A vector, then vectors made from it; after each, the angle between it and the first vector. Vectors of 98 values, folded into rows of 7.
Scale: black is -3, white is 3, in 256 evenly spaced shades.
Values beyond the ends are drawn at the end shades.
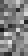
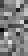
nearly parallel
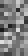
nearly parallel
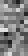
nearly opposite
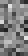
partly aligned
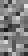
partly aligned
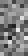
partly aligned
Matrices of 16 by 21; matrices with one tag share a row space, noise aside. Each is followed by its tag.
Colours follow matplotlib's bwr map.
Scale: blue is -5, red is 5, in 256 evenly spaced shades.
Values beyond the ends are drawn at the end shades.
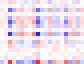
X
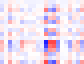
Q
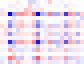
X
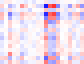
Q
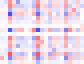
X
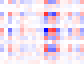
Q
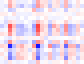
X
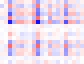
X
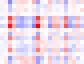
X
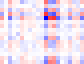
Q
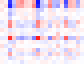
X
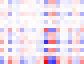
Q
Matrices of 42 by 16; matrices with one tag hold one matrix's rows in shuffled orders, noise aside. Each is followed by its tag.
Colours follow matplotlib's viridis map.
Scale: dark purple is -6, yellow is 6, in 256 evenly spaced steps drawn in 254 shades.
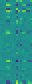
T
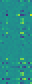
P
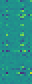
P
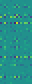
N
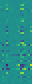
P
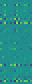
N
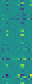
P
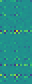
N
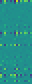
N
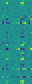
P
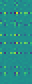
N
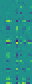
T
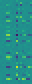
T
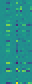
T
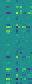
T
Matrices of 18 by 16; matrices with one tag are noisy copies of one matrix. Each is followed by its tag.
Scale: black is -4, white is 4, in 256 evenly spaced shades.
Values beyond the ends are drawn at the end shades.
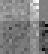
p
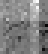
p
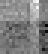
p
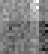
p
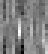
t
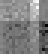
p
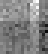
p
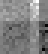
p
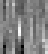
t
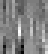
t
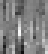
t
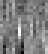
t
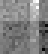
p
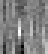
t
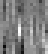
t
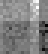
p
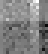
p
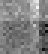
p
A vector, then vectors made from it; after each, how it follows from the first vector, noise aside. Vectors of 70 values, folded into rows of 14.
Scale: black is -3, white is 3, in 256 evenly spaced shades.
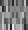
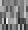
wrapped around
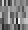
wrapped around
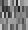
wrapped around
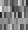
wrapped around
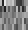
wrapped around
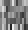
sign-scrambled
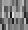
wrapped around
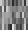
sign-scrambled
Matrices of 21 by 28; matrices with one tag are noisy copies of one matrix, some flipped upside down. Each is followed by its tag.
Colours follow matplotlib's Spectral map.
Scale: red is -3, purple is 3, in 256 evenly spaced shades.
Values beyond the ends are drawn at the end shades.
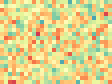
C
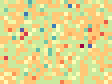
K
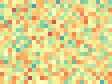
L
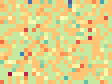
L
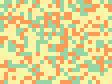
K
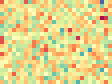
L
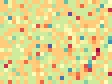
L
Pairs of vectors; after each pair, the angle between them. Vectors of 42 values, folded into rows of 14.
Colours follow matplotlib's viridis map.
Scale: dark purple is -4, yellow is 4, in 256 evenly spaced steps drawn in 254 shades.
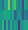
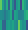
partly opposed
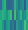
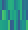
orthogonal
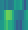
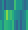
nearly parallel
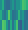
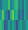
partly opposed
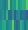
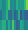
nearly parallel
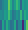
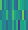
partly opposed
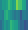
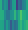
nearly opposite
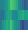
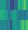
nearly opposite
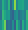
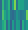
nearly parallel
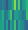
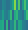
nearly parallel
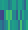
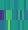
nearly parallel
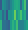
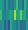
partly aligned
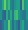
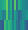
partly aligned
